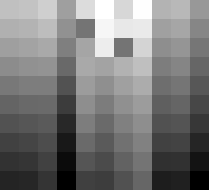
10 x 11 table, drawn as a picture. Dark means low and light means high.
Slope: up to the top. Roughest part: top middle. Ninth with the highest average: top middle. Grain: streaks running down. Odd patch: rougher, in the top middle.
